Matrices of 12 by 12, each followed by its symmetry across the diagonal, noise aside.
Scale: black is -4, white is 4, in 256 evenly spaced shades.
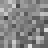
symmetric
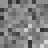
symmetric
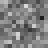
neither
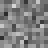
antisymmetric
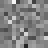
neither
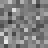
neither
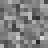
antisymmetric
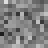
neither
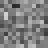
antisymmetric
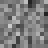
neither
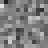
antisymmetric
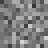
neither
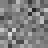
antisymmetric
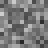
symmetric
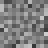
antisymmetric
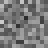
symmetric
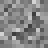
symmetric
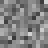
neither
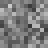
neither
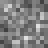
symmetric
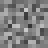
antisymmetric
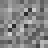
symmetric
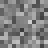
antisymmetric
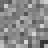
symmetric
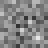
symmetric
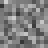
antisymmetric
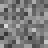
neither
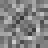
symmetric
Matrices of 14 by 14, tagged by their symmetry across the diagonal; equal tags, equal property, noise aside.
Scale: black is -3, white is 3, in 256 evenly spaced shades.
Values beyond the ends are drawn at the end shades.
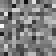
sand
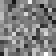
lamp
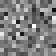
lamp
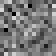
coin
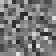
coin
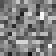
lamp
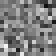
sand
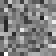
lamp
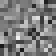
coin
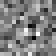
sand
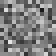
sand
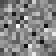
coin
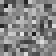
coin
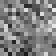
sand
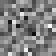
coin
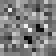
coin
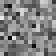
lamp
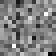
lamp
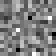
sand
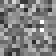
lamp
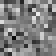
sand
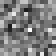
coin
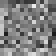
sand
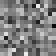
sand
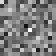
coin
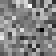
lamp
